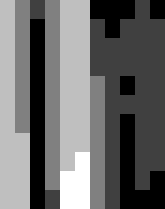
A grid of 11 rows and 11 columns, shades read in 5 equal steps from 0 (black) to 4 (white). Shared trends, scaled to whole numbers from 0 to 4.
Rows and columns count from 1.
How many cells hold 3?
32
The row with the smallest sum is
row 1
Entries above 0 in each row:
7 9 10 10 9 10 9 9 9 8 7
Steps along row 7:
down down up up same down down down up same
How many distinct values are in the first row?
4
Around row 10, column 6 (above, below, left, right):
4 4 4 2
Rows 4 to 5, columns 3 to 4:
0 2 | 0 2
